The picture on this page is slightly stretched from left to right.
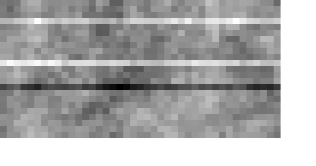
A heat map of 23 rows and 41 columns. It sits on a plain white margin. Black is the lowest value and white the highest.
The top right is the ninth with the highest average. The distribution is heavy-tailed on both sides. There is no overall slope. The centre is the ninth with the lowest average. Rows 4, 11 and 15 stand out from the rest. Streaks run across, left to right.
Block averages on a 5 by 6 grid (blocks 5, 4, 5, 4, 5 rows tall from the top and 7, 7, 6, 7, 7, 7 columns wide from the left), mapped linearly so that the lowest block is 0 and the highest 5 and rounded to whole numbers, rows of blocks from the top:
4 3 3 4 5 4 / 4 3 2 2 3 3 / 5 4 2 3 4 3 / 1 2 0 2 3 1 / 4 3 3 4 4 3
